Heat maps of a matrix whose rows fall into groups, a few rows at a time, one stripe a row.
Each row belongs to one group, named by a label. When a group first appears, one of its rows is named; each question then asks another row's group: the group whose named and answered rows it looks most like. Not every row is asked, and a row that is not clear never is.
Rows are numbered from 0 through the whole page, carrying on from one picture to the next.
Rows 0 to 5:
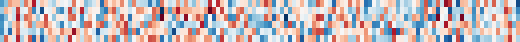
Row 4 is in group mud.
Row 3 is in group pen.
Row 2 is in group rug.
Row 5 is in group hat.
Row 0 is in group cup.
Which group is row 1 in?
hat
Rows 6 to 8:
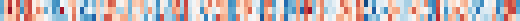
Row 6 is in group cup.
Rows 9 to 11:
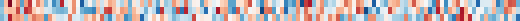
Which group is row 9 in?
cup
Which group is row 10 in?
cup
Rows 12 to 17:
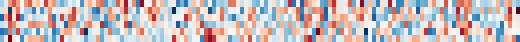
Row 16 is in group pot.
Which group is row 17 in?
cup
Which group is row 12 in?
pen
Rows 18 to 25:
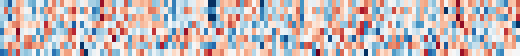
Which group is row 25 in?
pot
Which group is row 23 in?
rug
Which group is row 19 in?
mud
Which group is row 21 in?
pen
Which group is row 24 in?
cup
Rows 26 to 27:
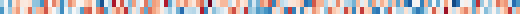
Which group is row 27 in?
pen
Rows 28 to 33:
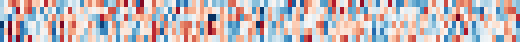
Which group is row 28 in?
pen
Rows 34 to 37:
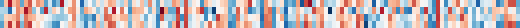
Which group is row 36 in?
cup
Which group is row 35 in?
rug
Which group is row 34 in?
cup
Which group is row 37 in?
cup
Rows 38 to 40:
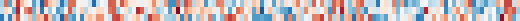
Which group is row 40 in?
pen
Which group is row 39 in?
hat
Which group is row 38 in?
mud
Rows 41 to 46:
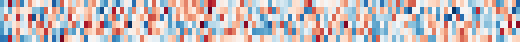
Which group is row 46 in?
pot
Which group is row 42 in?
rug
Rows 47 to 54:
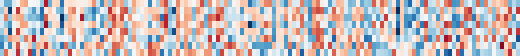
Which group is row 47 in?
rug
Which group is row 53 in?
pen
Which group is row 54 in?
hat
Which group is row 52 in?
cup
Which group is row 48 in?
mud
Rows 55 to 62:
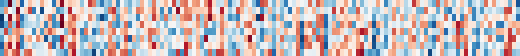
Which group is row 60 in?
cup
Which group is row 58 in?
pot
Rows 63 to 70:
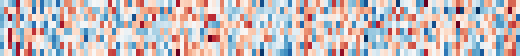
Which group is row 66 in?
pot
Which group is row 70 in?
hat
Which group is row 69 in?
hat
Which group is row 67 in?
cup
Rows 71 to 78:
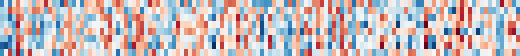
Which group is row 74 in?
hat
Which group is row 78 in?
hat
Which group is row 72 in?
pen
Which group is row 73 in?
pot
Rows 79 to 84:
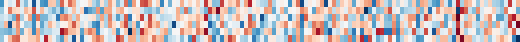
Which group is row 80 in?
cup
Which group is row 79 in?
pot
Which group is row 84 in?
pen
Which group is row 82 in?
mud
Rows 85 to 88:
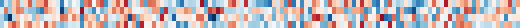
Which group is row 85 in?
pen
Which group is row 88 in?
pen
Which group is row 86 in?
mud
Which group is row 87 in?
rug
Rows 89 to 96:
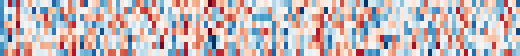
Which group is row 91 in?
pen
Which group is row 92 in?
mud
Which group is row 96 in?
cup
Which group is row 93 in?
rug
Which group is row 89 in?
hat
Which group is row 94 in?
rug
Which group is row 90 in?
pot
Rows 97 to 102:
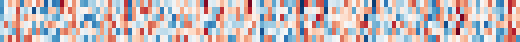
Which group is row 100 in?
mud
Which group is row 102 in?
cup
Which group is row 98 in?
pot
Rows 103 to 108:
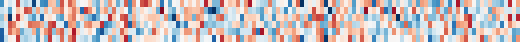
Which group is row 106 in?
pen
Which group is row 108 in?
pot
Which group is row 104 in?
rug
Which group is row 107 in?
mud
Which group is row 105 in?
mud
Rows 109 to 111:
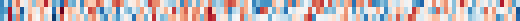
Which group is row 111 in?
hat
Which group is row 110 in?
rug
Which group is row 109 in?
pen
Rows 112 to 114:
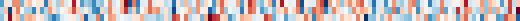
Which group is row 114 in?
cup
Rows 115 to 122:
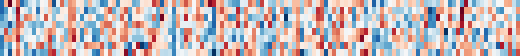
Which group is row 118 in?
pot
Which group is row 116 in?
pot
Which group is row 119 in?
mud
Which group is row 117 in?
rug
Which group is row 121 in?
pen
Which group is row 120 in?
mud
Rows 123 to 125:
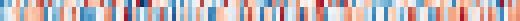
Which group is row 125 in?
cup
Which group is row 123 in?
pen
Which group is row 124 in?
cup
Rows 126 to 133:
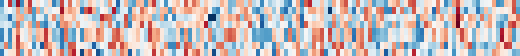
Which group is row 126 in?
hat
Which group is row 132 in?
mud
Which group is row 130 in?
pen
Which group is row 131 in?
pen
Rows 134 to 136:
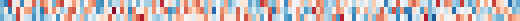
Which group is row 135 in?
rug
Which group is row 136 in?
pot
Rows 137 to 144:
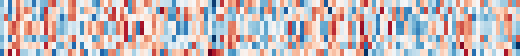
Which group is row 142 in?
pot
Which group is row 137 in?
pot
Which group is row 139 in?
mud
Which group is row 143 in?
pen
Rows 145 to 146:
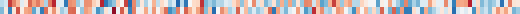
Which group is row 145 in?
pen
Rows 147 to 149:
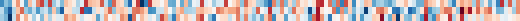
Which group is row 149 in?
rug
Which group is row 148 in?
pot
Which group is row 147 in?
pen
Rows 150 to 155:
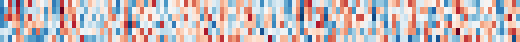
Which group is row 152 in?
cup
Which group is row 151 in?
pot
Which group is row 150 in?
hat
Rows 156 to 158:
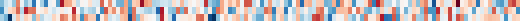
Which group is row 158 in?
rug
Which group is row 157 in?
cup
